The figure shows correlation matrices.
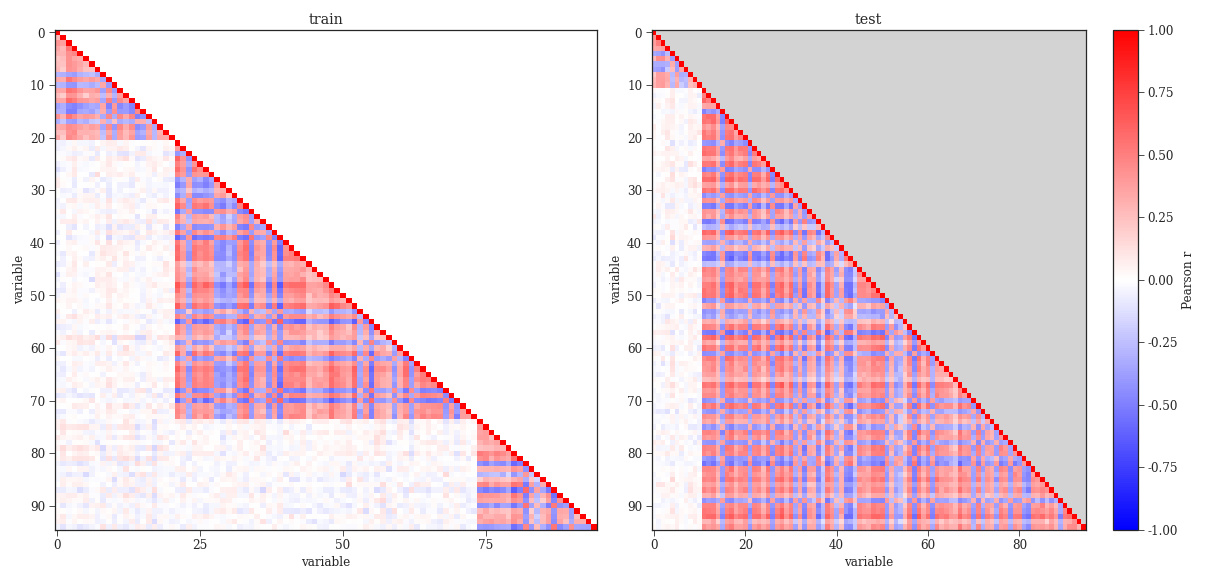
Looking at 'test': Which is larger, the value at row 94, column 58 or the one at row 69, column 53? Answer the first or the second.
the first
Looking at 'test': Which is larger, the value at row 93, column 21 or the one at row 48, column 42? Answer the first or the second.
the first
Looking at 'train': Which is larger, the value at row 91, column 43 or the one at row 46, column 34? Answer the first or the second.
the first
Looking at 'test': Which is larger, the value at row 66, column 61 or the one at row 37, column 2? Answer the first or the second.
the second
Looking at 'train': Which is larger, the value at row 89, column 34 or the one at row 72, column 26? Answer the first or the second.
the second
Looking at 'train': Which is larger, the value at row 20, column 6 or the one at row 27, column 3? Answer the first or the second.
the first
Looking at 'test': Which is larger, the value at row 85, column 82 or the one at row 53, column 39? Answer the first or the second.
the second
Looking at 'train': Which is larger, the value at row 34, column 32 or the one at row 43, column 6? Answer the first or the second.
the second
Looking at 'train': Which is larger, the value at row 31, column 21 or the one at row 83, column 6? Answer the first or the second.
the second
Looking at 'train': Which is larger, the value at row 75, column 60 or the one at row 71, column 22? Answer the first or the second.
the second
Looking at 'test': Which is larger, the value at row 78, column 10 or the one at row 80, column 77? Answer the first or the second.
the second
